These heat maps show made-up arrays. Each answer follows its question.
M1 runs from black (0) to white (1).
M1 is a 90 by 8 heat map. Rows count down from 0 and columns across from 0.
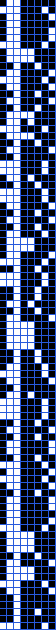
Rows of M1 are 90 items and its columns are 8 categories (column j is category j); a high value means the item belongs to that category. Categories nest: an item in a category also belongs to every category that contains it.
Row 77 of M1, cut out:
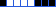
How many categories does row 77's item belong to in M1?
4
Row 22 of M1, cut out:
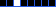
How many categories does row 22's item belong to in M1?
1
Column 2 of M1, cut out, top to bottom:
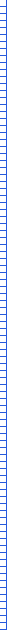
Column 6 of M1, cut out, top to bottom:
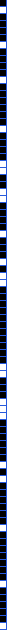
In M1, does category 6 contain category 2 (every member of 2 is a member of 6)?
no
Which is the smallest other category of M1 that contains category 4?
1
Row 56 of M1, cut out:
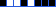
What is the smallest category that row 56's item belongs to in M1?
4
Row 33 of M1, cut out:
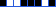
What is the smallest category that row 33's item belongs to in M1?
6
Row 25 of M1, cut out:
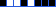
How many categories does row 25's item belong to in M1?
3
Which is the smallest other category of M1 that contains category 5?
2
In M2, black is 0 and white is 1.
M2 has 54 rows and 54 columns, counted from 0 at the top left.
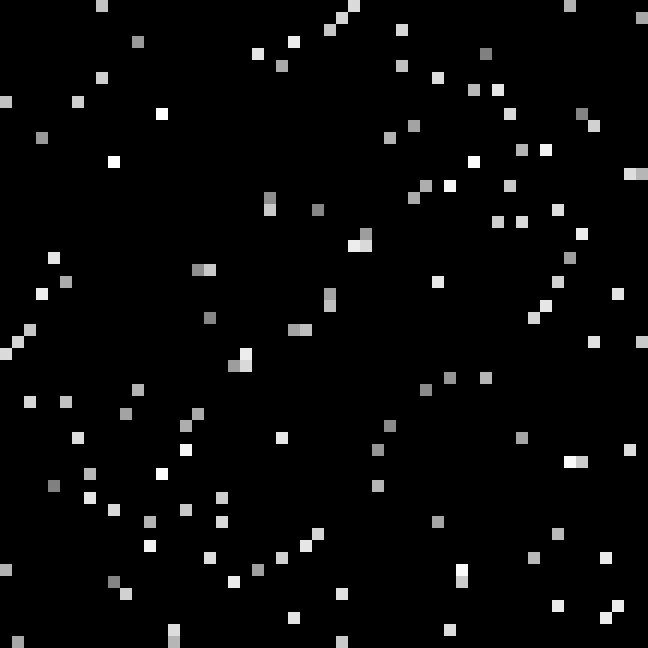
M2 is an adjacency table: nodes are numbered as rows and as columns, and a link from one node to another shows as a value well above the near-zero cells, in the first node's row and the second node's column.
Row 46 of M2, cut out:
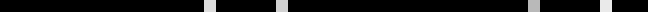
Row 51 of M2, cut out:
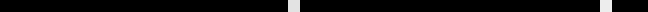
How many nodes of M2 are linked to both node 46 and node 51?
1
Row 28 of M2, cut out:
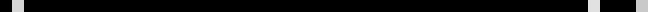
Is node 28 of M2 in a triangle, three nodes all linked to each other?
yes
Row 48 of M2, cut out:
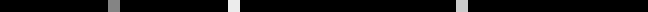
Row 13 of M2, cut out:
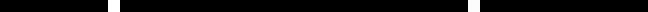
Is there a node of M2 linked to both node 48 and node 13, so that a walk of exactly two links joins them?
yes
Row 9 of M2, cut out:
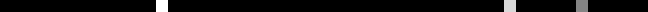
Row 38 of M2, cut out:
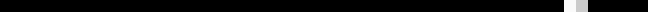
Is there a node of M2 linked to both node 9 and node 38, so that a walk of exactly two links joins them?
yes
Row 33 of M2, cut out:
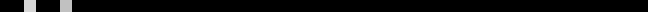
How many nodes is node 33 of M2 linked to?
2
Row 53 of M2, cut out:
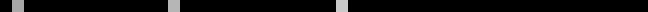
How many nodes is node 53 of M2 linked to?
3
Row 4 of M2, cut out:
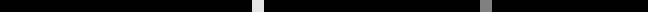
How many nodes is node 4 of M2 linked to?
2
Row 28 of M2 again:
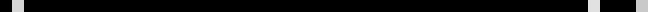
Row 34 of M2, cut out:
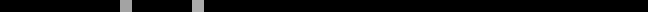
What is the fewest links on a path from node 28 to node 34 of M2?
3
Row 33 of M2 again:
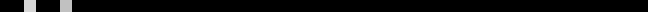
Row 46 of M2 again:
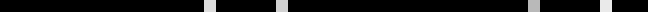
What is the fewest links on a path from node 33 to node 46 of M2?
3
